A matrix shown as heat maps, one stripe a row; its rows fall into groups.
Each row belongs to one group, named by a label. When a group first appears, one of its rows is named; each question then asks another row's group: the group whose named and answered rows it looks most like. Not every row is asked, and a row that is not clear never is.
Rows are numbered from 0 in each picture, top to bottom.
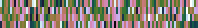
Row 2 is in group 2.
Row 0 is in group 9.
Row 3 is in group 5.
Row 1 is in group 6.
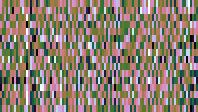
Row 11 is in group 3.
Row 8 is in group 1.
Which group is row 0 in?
2
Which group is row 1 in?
2
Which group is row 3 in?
9
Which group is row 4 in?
6
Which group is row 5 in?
5
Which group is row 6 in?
5
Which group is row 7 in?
2
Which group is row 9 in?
9
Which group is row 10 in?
5
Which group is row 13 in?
6
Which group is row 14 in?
5
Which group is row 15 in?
5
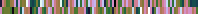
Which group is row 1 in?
2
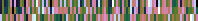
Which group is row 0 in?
3
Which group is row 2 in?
9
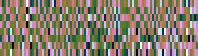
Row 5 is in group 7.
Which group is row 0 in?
6
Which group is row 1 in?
9
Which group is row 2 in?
5
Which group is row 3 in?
9
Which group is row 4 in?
6
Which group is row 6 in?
2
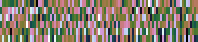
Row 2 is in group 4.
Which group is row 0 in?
2
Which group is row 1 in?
7
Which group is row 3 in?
5
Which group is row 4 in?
1
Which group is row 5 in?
1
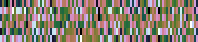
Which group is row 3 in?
9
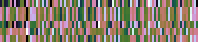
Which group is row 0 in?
3
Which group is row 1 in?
9
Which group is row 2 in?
9
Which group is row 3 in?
3
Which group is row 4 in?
6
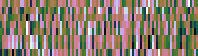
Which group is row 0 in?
2
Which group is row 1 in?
1
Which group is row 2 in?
1
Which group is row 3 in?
5
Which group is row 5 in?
7
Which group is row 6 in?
7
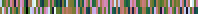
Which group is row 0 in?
9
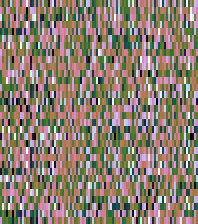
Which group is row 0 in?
6
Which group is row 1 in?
9
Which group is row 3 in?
6
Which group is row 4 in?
3
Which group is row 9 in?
2
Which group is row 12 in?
2
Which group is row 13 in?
6
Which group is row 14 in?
3
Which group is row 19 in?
5
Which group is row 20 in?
1
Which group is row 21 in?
6
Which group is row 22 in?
2
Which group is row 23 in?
6
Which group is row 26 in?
5
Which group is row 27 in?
7
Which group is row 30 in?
3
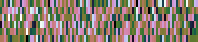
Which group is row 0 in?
6
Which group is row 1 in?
7
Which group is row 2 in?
1
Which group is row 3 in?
5
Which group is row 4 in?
5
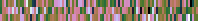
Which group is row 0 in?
5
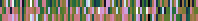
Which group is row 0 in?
7
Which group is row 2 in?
7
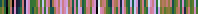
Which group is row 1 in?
3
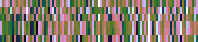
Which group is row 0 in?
4
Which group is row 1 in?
6
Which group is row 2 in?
3
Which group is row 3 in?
2
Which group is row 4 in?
2
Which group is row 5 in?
3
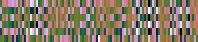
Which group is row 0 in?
7
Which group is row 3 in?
2
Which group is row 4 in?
7
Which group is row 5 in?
3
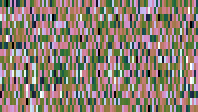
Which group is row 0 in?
3
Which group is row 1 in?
2
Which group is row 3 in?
5
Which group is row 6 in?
3
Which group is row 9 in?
9
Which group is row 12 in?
6
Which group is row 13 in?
5
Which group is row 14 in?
9
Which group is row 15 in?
7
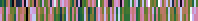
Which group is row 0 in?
3
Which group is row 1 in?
9
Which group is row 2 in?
9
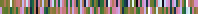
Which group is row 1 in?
2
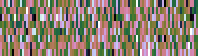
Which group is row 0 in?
1
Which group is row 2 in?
5
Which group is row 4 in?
9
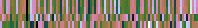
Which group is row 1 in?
9
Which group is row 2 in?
1
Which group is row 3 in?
2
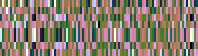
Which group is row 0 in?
1
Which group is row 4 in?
9
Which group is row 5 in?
9
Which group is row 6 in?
5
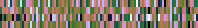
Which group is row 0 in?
1
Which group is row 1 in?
7
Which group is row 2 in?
3
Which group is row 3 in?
7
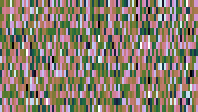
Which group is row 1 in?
7
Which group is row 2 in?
6
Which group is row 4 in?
7
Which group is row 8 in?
4
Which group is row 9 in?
6
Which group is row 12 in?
9
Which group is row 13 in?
2
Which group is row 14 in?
7
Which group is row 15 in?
4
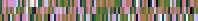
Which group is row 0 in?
7
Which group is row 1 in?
5
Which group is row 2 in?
6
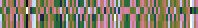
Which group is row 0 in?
9
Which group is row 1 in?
5
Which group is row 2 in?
9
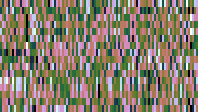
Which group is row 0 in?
6
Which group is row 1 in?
7
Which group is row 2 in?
9
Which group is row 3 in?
1
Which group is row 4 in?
9
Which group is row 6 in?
5
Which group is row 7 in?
3
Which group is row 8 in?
2
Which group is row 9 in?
6
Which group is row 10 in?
7
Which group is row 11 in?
4
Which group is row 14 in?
7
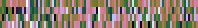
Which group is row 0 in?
6
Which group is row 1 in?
3
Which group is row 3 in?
7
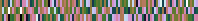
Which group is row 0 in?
6
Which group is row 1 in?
1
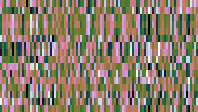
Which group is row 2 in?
7
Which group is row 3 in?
7
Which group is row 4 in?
7
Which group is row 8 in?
2
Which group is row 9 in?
7
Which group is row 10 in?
1
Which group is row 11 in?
2
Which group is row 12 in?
1
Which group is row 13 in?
1
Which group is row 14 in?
4
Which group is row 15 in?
7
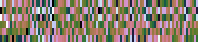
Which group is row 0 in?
4
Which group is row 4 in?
1
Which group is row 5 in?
3
